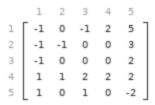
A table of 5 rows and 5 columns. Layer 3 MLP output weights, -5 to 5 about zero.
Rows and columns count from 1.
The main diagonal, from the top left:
-1 -1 0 2 -2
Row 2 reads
-1 -1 0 0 3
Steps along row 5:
down up down down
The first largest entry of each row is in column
5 5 5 3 1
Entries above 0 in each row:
2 1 1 5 2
